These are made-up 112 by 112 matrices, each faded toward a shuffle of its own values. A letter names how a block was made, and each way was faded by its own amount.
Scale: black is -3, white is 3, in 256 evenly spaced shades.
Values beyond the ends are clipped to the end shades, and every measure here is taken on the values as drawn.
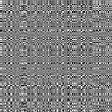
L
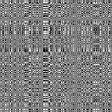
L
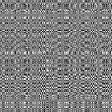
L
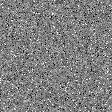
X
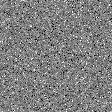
X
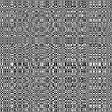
L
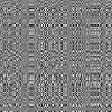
L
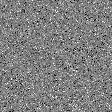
X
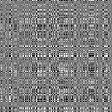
L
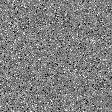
X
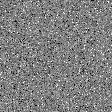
X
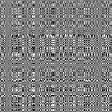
L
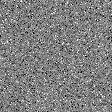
X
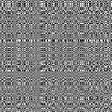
L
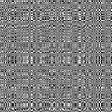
L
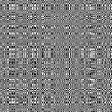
L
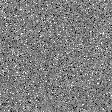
X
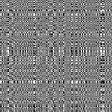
L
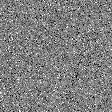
X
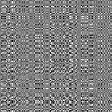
L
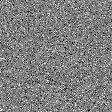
X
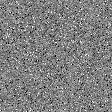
X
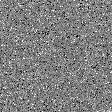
X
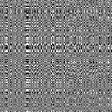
L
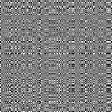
L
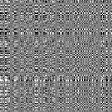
L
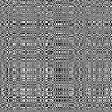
L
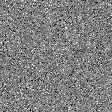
X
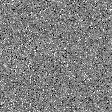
X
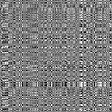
L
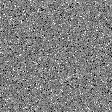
X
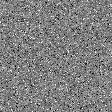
X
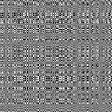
L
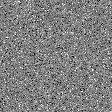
X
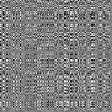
L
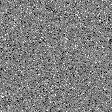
X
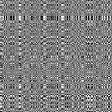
L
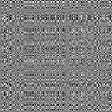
L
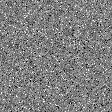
X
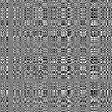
L
